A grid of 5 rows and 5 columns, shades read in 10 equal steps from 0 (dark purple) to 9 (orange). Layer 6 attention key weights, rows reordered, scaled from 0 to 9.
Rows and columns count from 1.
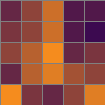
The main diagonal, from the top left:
2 4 9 5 8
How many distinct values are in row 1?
4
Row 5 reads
9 3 2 4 8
